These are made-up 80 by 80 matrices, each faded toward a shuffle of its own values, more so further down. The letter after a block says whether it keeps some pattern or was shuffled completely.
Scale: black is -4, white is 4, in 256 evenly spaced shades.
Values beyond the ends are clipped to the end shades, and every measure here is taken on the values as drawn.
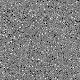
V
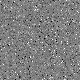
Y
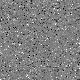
V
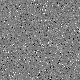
Y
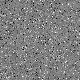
Y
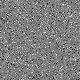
Y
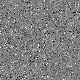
Y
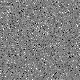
V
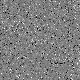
Y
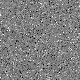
Y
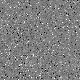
V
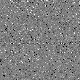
V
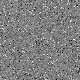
Y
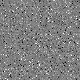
V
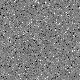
Y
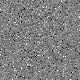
V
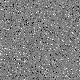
V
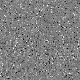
V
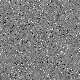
Y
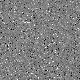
V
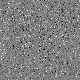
V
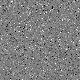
Y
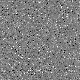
V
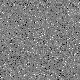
V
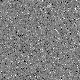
Y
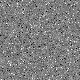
Y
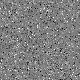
V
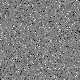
Y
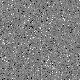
V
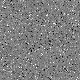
V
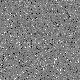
V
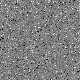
Y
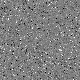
Y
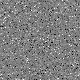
V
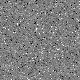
Y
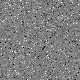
Y
